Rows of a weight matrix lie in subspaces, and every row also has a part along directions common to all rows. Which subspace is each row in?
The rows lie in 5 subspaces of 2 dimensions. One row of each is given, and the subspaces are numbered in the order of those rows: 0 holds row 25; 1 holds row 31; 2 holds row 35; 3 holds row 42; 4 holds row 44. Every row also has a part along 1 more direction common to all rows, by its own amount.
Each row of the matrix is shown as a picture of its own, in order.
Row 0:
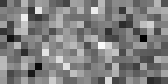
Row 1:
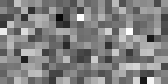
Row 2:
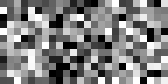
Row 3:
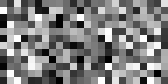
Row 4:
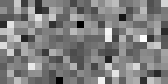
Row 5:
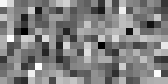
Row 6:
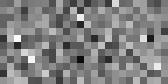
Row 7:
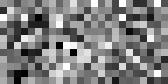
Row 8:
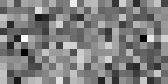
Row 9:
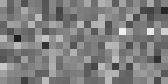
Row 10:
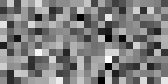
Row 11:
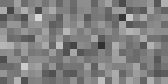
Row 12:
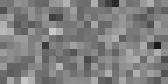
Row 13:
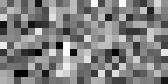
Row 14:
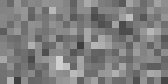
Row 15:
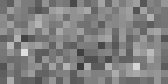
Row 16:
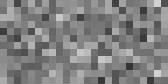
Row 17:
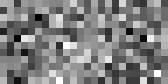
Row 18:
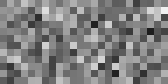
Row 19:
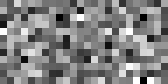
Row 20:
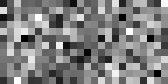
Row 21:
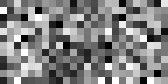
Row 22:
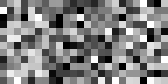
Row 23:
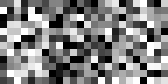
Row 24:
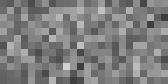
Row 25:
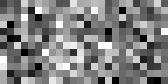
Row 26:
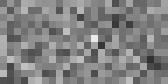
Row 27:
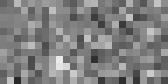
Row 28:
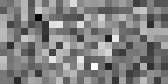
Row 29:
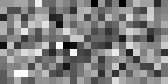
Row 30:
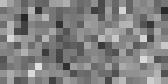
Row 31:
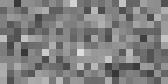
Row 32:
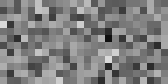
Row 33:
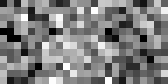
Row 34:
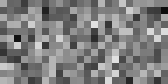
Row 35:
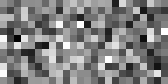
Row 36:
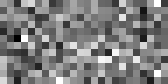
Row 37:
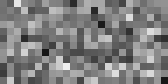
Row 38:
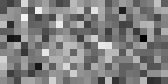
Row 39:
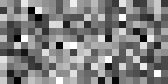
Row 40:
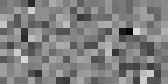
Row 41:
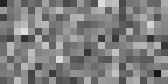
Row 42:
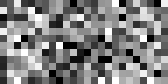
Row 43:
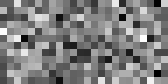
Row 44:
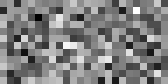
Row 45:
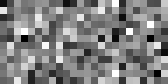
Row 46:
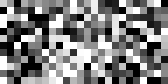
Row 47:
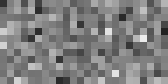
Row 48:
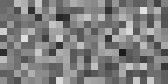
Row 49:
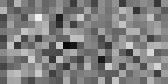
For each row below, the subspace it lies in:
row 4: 4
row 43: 3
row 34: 2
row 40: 3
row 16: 3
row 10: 4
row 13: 4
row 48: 3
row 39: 3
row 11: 2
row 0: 0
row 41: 0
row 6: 2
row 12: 0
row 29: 4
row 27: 1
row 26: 2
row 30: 0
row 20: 0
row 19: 3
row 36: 3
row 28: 3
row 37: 1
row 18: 2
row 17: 0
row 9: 2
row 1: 3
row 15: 1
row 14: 1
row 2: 1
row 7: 4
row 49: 4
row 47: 4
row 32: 4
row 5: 0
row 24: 1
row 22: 1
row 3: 4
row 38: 0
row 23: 1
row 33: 0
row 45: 0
